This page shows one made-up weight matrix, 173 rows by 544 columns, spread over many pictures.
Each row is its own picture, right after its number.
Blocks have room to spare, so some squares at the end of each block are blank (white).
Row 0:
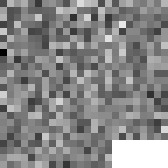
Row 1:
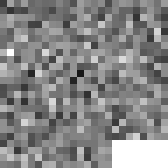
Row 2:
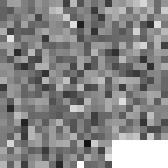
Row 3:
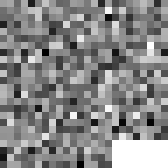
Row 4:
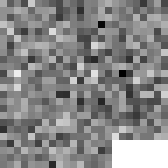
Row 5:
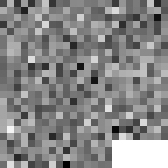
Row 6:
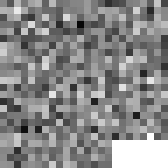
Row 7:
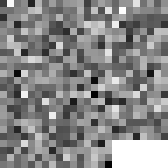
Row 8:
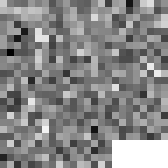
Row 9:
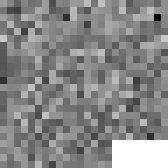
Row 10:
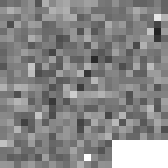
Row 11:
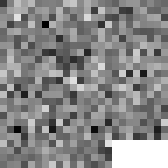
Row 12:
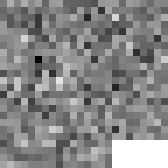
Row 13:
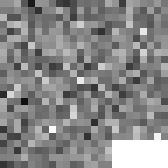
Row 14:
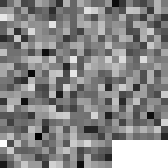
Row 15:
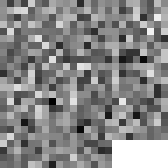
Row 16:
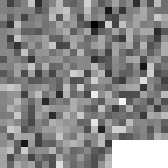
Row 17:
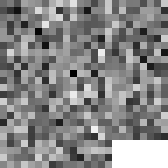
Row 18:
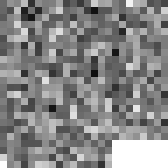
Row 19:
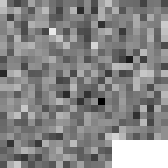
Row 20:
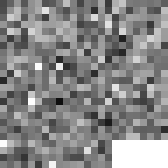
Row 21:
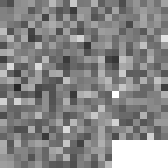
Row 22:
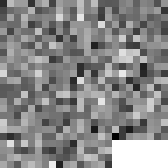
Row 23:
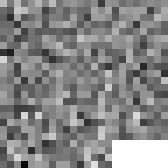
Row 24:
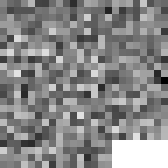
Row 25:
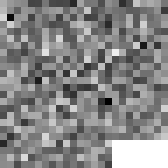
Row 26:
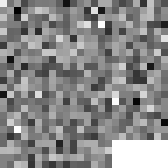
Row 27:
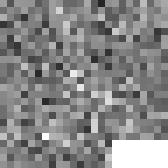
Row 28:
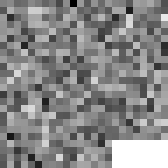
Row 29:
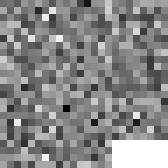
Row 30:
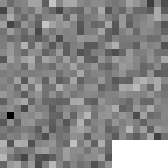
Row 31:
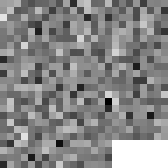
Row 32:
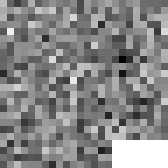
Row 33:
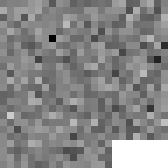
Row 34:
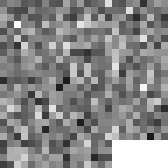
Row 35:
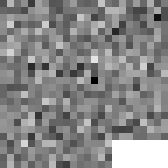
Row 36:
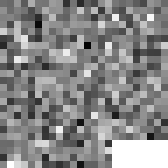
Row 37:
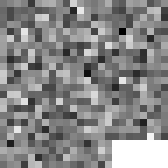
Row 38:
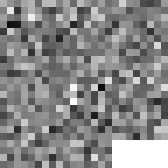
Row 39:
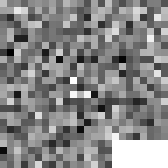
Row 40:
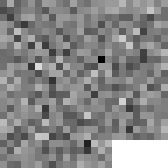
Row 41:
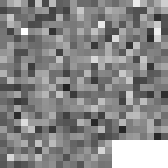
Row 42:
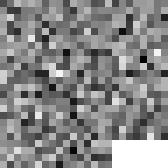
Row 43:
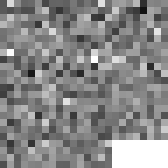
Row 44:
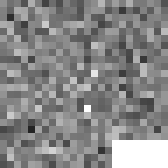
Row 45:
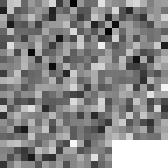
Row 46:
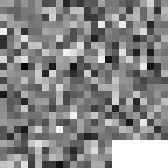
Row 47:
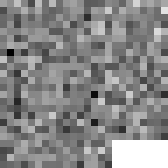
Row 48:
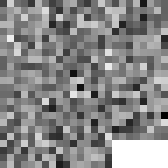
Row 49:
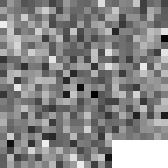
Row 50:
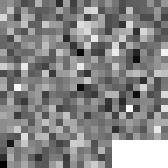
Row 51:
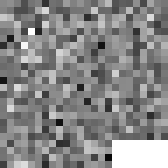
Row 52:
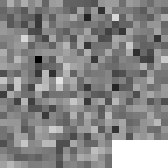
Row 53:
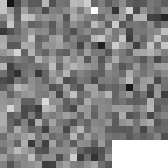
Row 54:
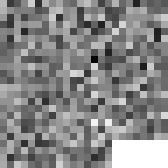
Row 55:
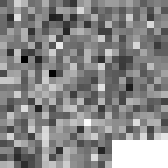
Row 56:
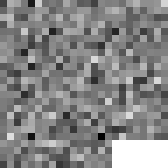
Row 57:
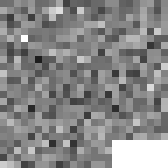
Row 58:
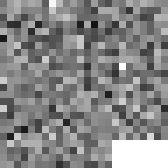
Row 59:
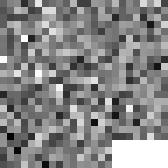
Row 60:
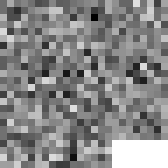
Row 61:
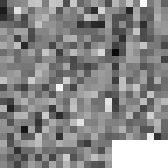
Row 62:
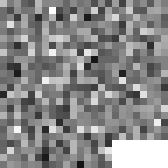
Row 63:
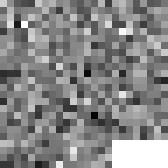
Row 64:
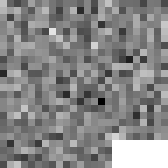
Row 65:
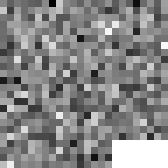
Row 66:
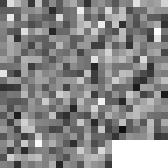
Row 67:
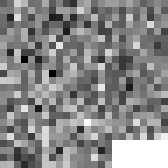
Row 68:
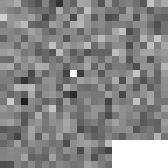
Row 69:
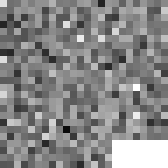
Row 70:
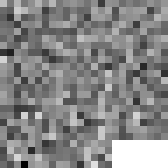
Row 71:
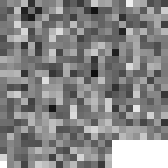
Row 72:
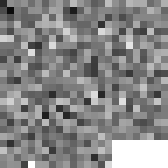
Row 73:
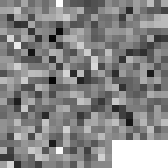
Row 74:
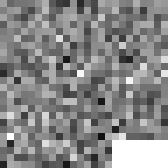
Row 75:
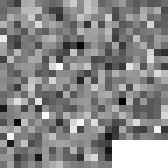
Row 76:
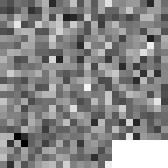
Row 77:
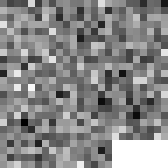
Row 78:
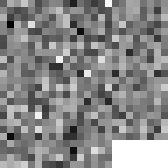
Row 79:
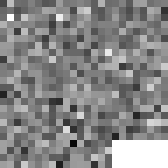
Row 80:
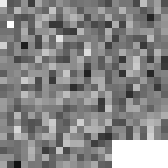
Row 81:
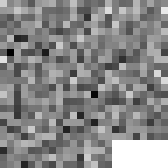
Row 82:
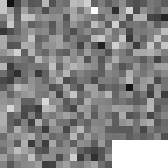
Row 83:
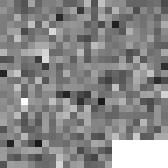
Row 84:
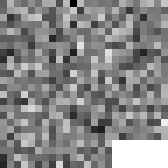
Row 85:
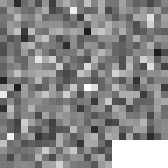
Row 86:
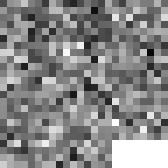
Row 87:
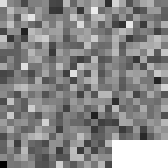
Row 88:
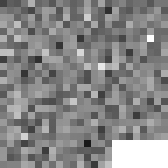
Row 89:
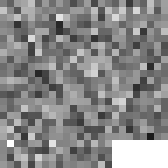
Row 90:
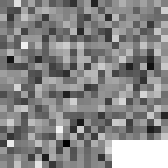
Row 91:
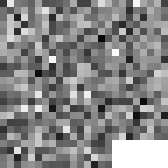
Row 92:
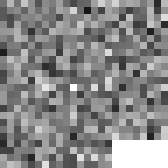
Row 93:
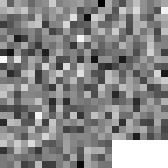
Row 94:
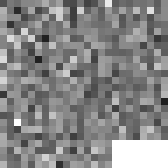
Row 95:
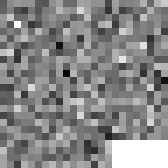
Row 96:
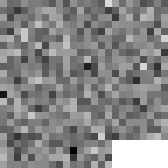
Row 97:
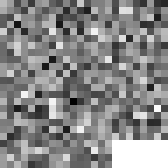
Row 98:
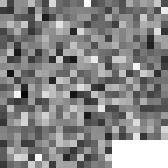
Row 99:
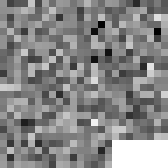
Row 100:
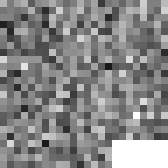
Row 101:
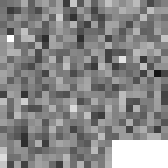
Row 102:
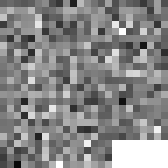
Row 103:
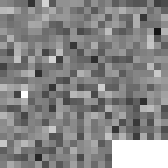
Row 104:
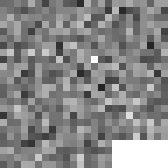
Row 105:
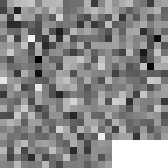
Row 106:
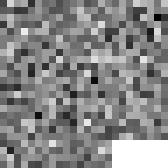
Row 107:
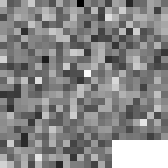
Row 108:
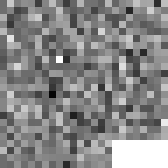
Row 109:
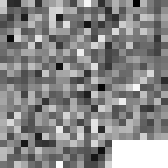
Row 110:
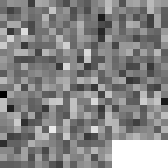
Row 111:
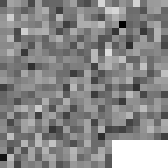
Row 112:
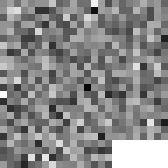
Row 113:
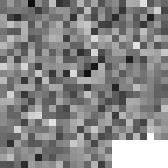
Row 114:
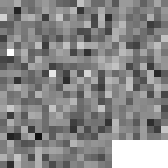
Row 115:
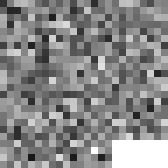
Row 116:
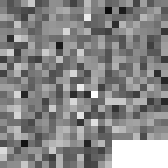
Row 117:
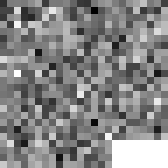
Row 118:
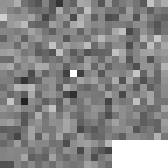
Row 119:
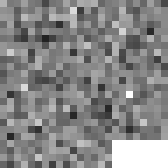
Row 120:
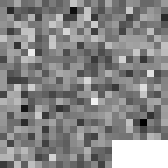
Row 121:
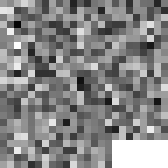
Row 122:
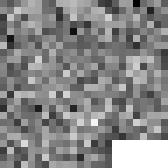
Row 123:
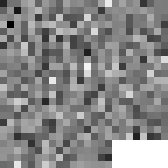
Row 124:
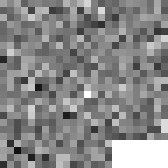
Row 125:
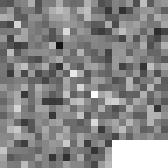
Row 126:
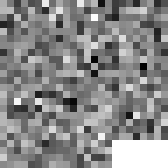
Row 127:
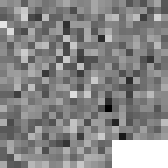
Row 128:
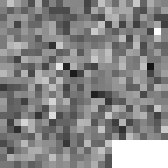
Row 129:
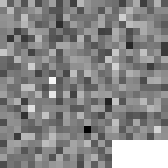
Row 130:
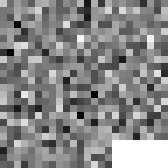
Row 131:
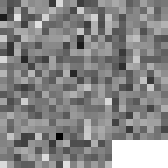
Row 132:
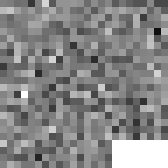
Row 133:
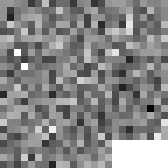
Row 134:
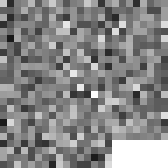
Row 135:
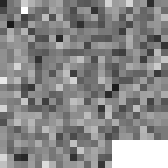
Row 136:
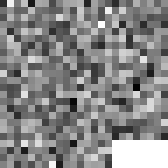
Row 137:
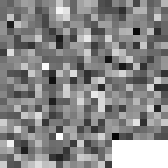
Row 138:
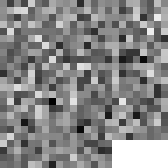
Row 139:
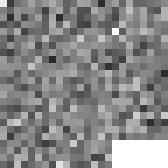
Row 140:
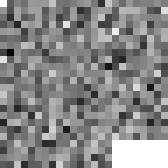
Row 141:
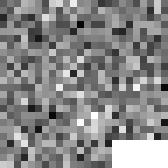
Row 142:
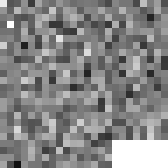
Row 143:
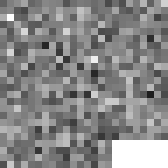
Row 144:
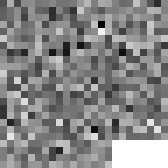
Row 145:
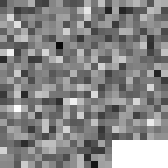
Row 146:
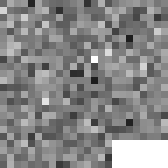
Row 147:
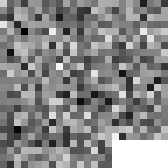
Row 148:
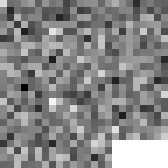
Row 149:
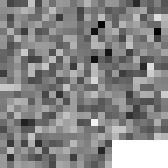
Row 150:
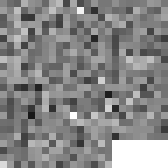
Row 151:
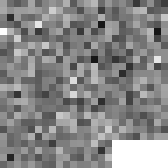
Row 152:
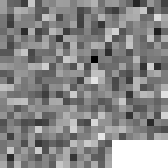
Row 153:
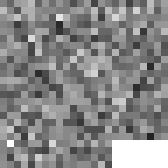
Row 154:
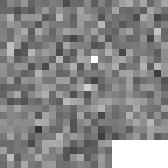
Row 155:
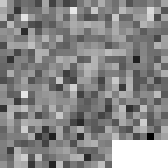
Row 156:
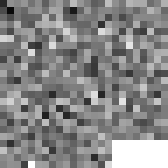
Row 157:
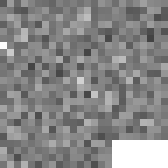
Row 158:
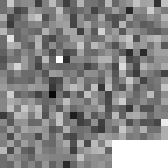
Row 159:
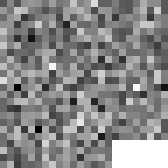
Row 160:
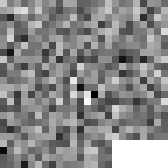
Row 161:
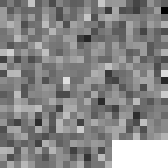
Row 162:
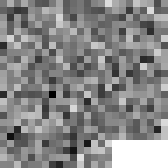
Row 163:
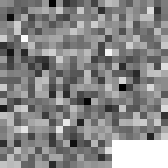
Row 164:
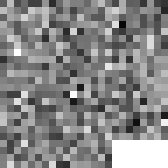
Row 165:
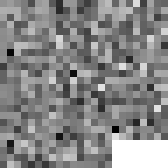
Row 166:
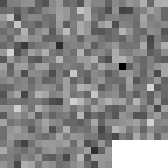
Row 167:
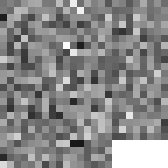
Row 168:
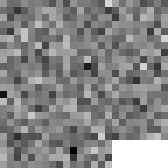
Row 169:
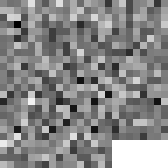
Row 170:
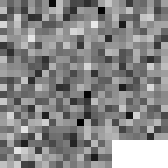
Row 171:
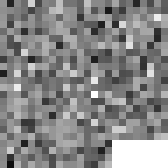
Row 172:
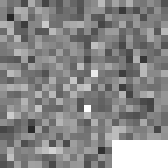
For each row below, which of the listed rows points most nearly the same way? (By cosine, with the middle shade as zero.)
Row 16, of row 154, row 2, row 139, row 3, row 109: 109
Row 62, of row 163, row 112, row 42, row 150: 163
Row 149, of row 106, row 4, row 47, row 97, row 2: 4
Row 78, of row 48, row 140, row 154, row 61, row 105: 105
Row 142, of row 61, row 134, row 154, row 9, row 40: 61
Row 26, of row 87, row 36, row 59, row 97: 36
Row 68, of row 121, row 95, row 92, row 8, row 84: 84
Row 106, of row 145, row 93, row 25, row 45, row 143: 143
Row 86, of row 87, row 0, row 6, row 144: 6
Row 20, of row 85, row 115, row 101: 85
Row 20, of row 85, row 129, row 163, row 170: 85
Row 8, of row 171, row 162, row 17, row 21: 171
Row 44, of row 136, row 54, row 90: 54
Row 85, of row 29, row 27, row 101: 27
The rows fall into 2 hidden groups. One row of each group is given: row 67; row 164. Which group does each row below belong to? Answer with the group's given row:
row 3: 164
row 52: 67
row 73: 67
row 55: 67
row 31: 67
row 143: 164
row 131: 67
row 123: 67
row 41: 164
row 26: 67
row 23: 164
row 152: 164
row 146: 164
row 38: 67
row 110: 67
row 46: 67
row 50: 67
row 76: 67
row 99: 164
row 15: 164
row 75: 67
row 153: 67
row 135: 67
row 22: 164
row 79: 164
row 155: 67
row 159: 67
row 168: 67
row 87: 67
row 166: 164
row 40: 67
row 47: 164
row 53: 67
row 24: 164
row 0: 67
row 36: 67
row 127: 164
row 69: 164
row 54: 164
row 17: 67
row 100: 164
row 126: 164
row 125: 164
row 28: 67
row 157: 164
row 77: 164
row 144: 67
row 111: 164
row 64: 164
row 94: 67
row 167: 67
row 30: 67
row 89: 67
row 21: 67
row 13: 67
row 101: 67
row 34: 67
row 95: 164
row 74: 164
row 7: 164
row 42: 67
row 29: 67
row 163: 67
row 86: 67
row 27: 164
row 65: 67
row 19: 164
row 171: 164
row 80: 67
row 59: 67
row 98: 164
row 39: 164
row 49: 164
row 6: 67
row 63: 67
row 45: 67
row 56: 164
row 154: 164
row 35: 164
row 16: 164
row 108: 67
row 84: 67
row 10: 164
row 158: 67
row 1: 164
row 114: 67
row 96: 67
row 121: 67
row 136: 164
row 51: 67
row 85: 67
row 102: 67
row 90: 67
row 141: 67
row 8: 67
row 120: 67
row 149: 164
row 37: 67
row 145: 164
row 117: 67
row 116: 164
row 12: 67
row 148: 164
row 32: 164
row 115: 67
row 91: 164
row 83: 164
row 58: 67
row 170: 67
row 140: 164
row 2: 67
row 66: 164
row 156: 67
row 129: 67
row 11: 67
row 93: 164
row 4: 164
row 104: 164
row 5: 164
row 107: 67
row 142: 67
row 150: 67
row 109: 164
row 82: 67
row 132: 164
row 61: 67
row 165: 164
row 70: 164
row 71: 67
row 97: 164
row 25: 67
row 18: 67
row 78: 67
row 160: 164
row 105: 67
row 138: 164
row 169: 67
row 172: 164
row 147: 164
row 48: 164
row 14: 67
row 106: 164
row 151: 164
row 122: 67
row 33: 67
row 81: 164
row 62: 67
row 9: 67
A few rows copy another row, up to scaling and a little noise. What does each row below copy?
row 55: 67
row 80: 142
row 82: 53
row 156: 72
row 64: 19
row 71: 18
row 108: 158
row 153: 89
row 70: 23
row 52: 12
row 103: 132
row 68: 118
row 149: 99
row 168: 96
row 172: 44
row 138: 15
